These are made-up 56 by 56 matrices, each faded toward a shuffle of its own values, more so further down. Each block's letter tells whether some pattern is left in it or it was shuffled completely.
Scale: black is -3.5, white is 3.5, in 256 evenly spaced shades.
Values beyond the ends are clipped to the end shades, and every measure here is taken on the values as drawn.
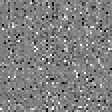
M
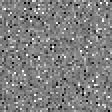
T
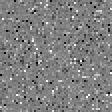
T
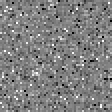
T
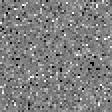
T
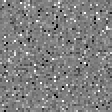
T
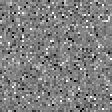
T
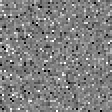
T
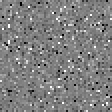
T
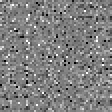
M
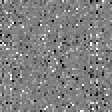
M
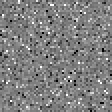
T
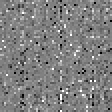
M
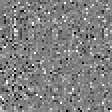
M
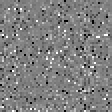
M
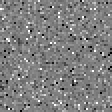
T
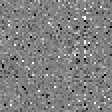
M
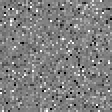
T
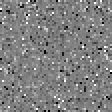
T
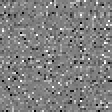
M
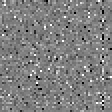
M
